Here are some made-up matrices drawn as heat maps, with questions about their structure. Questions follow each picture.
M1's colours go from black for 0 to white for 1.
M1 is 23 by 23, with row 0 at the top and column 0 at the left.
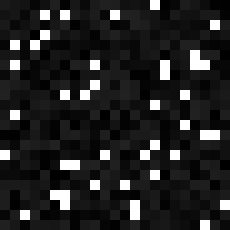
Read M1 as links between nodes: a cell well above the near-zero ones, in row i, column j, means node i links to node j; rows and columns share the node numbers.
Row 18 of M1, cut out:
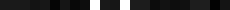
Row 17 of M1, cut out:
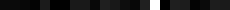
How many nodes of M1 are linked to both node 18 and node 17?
0
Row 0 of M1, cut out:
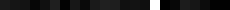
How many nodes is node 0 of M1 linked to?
1
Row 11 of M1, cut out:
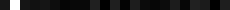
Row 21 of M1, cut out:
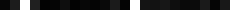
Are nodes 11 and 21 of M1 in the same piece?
yes
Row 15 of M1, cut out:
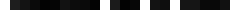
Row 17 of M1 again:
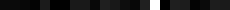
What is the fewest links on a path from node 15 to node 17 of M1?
1
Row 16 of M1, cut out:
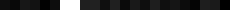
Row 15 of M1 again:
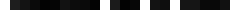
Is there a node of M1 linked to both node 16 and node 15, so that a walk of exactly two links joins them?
no
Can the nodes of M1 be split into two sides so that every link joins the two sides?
yes
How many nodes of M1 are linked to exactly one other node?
12
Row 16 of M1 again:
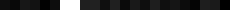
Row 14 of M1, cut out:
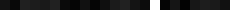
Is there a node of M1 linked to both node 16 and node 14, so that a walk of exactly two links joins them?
no
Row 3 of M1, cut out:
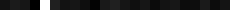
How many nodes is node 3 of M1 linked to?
1
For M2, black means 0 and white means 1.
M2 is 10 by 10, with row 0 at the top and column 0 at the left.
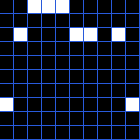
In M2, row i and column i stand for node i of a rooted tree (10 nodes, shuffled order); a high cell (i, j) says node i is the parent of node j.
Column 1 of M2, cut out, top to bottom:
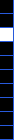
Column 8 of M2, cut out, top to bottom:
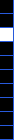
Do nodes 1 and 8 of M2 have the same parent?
yes
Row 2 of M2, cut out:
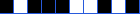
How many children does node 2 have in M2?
4
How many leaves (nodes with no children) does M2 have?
7
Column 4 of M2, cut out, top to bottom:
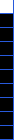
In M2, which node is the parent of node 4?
0
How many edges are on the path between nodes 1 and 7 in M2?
3
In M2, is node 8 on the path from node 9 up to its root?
no
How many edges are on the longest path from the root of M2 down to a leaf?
3
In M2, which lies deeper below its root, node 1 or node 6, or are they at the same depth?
the same depth
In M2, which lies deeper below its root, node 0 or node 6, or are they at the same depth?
node 6
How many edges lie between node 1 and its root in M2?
3
